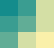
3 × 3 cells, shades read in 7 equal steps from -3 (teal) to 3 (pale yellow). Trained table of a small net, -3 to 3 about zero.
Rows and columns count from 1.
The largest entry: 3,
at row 3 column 3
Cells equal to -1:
2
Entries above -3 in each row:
2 3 3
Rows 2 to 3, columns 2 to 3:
-1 2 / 2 3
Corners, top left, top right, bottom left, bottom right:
-3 2 -1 3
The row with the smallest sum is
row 1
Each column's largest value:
-1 2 3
